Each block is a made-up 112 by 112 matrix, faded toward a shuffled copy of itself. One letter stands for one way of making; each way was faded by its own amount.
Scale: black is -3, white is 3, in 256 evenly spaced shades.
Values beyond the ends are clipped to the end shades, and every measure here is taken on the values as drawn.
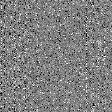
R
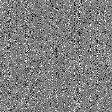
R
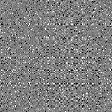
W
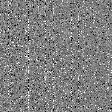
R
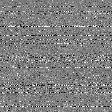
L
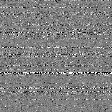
L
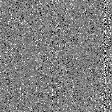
R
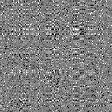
W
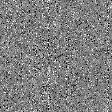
R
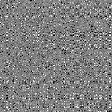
W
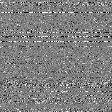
L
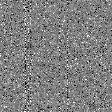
R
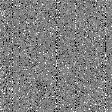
R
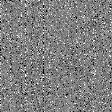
R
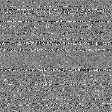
L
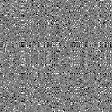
W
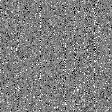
R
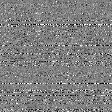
L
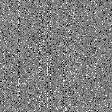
R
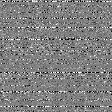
L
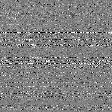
L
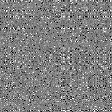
W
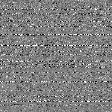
L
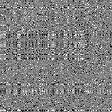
W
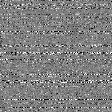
L
